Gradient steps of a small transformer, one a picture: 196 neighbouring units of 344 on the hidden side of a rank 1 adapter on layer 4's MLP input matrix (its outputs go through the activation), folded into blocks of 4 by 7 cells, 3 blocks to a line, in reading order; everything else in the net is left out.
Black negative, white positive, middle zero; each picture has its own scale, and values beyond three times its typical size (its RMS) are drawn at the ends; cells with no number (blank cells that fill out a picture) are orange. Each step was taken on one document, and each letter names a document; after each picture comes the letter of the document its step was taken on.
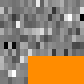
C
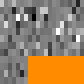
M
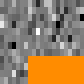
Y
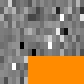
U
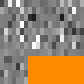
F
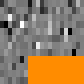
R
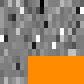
F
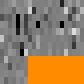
M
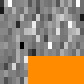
U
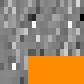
U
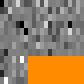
R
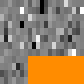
F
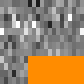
C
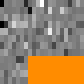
R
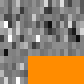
F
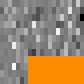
U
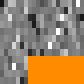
U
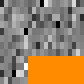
Y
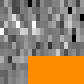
C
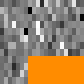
Y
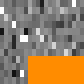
Y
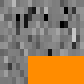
M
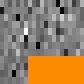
C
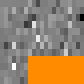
U
